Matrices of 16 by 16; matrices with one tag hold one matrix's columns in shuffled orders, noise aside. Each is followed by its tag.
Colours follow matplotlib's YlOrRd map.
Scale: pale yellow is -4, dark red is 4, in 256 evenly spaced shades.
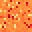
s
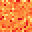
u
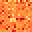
u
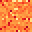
u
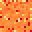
u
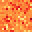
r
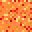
u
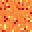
r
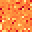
r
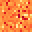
s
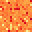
r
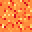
s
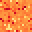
r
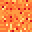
r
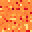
r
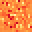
s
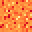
s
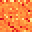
u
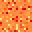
r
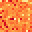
u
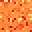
u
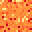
u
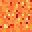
s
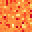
s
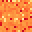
u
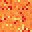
r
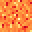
s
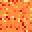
u
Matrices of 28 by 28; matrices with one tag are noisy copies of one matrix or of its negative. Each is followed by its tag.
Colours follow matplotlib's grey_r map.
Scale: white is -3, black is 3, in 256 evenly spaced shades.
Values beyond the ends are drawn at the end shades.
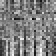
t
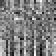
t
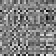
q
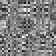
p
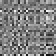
q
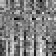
t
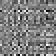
q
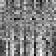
t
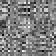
p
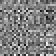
q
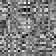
p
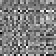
q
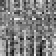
t
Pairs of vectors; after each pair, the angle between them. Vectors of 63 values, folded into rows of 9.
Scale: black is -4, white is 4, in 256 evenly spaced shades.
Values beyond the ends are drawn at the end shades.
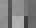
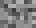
orthogonal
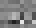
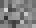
partly aligned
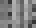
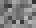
orthogonal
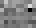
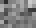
partly aligned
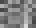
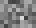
orthogonal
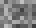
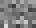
partly aligned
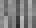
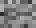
orthogonal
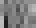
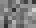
partly aligned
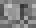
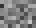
partly aligned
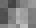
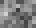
partly opposed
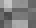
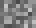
orthogonal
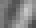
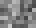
partly opposed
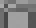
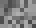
orthogonal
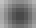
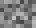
orthogonal
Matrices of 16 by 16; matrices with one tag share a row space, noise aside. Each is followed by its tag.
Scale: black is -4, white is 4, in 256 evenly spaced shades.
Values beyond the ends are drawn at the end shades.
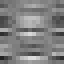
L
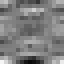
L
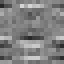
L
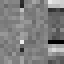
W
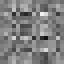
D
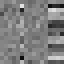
W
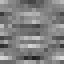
L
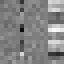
W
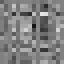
D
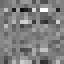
D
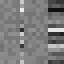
W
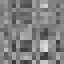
D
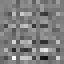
D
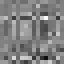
D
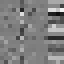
W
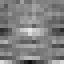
L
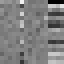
W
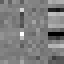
W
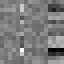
W
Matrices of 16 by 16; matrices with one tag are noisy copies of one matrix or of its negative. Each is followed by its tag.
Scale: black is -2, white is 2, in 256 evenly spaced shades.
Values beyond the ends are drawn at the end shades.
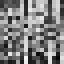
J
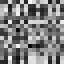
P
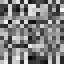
P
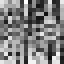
J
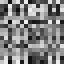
P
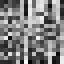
J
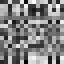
P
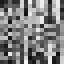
J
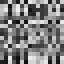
P
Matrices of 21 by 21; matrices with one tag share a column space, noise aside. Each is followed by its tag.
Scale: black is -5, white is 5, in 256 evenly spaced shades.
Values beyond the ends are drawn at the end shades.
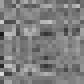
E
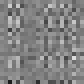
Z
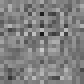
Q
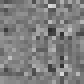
E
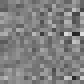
Q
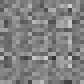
Z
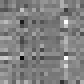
Z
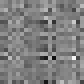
Z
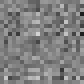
Q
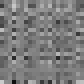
Z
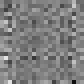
Z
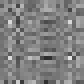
Z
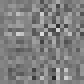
Q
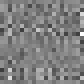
Q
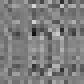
E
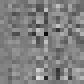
Q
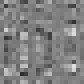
E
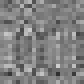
E
